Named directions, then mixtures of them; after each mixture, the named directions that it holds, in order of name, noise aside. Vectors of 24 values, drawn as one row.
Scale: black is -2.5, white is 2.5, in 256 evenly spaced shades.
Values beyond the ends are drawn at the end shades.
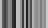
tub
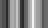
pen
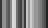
pen, tub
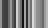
pen, tub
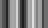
pen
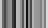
tub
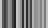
tub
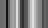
pen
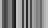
tub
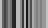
tub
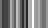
pen, tub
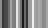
pen, tub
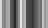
pen, tub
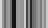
pen, tub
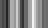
pen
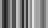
pen, tub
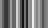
pen, tub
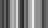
pen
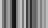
pen, tub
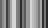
pen, tub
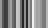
pen, tub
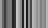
tub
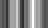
pen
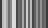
tub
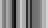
pen, tub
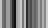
pen, tub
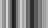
pen, tub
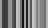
pen, tub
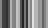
pen, tub
